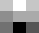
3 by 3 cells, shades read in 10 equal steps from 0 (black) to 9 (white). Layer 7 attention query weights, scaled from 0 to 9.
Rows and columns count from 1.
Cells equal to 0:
1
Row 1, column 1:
7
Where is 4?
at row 3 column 1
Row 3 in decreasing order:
4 3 0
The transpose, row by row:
7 5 4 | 9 6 0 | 7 6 3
